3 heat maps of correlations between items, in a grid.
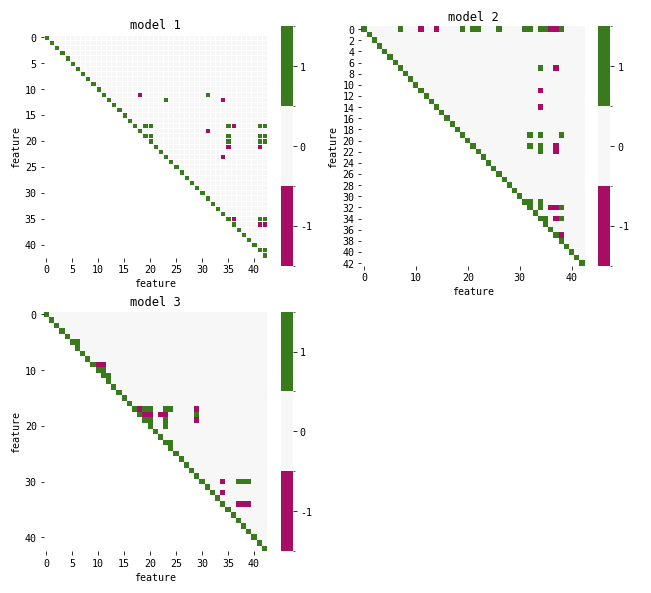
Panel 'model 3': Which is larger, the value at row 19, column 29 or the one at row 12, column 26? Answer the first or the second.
the second
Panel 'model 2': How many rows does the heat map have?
43
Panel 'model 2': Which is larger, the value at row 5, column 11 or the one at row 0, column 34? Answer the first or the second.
the second
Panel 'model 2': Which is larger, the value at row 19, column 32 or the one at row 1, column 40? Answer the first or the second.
the first
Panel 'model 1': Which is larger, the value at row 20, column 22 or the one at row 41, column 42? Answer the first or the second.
the second
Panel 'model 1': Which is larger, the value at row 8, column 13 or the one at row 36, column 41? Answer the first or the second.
the first
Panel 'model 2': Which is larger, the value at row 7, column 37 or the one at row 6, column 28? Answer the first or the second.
the second
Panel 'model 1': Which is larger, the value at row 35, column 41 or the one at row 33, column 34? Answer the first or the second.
the first
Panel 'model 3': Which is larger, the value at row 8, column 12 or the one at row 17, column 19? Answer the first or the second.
the second
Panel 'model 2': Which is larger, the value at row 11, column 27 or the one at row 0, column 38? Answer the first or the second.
the second
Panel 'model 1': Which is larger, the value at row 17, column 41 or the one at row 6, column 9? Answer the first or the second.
the first
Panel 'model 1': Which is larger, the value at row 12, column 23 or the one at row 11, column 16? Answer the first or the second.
the first
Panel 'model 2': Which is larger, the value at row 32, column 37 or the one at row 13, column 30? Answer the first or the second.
the second
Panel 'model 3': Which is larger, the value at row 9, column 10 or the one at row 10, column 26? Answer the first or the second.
the second
